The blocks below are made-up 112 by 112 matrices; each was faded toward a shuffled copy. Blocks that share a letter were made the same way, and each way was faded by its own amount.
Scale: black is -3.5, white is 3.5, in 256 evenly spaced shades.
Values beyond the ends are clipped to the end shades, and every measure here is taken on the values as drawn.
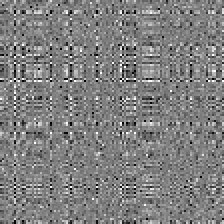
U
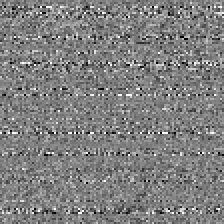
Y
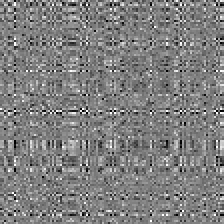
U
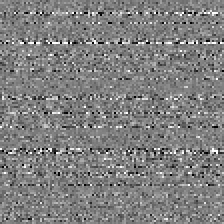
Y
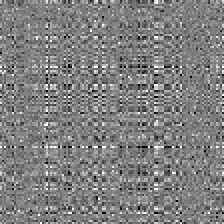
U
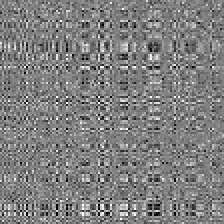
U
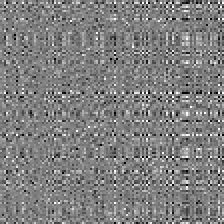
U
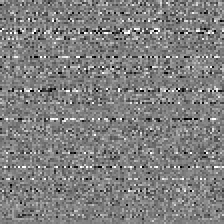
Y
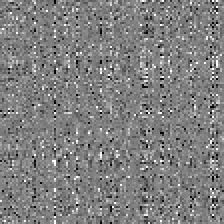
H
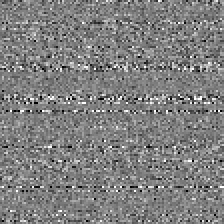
Y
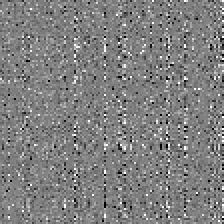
H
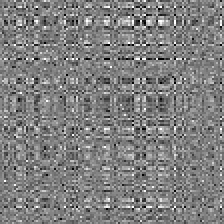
U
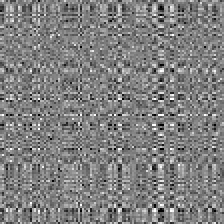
U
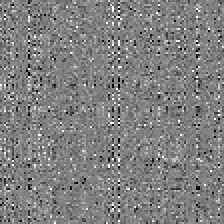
H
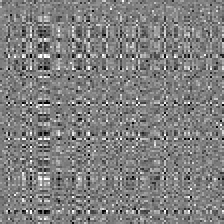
U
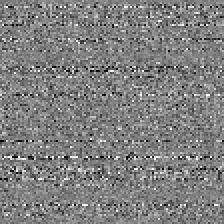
Y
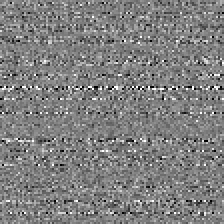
Y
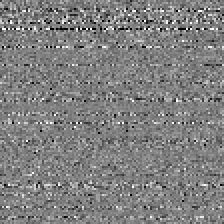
Y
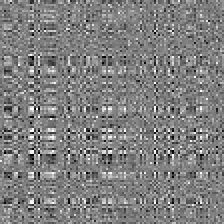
U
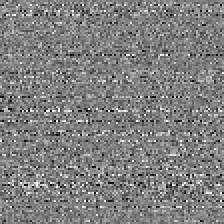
Y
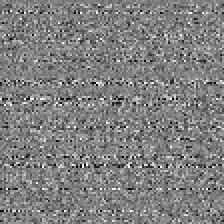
Y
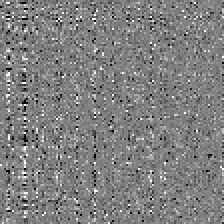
H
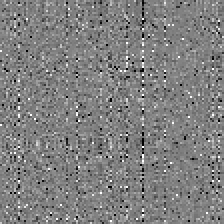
H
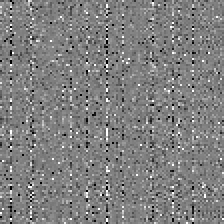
H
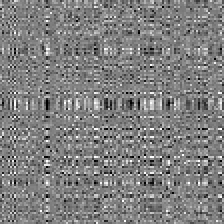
U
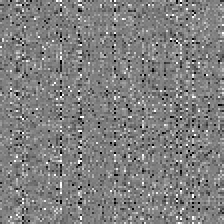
H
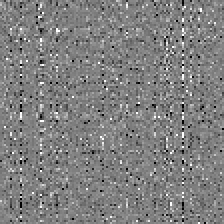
H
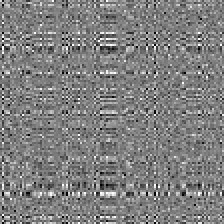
U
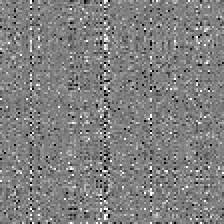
H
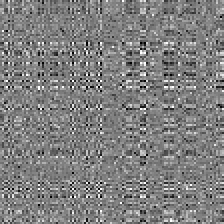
U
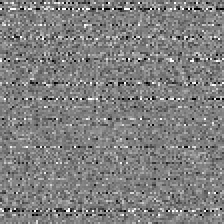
Y
